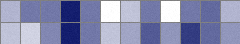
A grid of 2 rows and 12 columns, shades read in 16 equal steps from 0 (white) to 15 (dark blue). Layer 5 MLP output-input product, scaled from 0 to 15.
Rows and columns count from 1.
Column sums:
9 12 17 30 18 4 10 20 7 22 20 12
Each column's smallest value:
4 3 8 15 9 0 4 9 0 9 10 5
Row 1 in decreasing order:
15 10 9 9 9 9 9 5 5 4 0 0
